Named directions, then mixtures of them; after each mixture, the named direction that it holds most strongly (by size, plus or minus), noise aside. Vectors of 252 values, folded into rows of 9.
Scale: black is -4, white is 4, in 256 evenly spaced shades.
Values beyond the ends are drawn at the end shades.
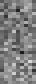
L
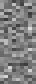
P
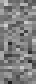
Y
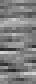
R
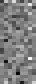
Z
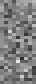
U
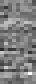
R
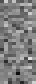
Z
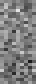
L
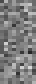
L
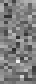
U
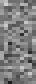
Y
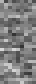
R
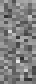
U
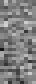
Y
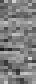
R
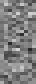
Y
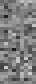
U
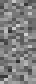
P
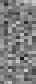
U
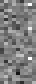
Z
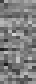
R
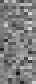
Z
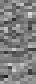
P
